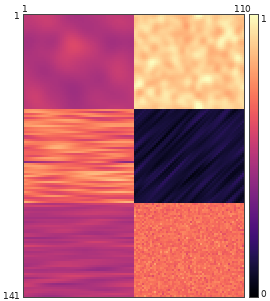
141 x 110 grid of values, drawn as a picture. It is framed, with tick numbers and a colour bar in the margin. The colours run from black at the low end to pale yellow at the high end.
It is made of 3 by 2 panels. Panel 1,1: middling, smooth, faint in contrast. Panel 1,2: very high, blotchy, faint in contrast. Panel 2,1: high, streaked across. Panel 2,2: very low, slanting up to the right, faint in contrast. Panel 3,1: middling, streaked across, faint in contrast. Panel 3,2: high, fine-grained, faint in contrast.
